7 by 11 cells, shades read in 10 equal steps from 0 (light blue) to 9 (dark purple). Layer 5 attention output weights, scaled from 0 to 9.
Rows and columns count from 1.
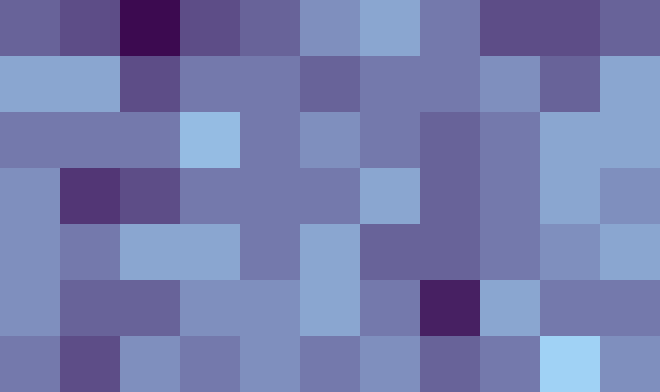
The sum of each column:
24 34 35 24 27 23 24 36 27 22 21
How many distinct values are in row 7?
5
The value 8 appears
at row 6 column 8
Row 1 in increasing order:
2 3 4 5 5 5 6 6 6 6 9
